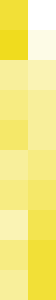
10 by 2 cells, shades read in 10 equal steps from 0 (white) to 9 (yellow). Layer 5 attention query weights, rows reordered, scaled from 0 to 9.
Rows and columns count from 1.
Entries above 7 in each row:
1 1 0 0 0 0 0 0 1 1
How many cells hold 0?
1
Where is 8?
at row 1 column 1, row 9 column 2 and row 10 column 2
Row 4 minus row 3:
1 1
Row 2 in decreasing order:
9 1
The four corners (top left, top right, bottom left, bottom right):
8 0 4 8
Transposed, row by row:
8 9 4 5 6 4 5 3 5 4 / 0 1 3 4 4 5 6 7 8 8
